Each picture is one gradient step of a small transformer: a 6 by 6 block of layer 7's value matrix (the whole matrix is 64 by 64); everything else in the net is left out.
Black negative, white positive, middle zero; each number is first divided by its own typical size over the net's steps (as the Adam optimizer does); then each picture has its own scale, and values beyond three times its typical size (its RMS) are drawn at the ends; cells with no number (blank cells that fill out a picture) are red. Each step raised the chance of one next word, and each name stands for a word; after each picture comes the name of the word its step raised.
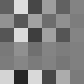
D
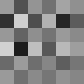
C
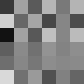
D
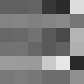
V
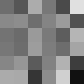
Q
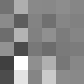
Q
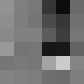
V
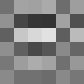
D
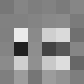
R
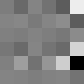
V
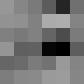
C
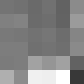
Q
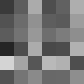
V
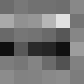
C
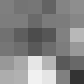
Q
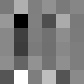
Q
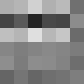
D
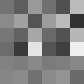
C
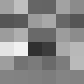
C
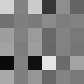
V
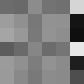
R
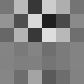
D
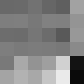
Q
